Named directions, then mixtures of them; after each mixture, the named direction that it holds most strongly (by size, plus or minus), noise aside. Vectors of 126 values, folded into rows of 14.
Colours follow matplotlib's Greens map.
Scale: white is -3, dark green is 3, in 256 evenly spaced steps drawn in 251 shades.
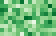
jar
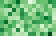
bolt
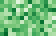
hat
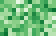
hat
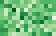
bolt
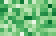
jar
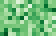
hat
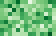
bolt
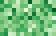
hat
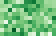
bolt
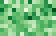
jar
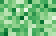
hat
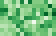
jar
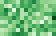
bolt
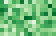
jar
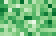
jar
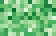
hat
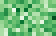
hat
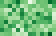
bolt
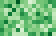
bolt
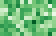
jar
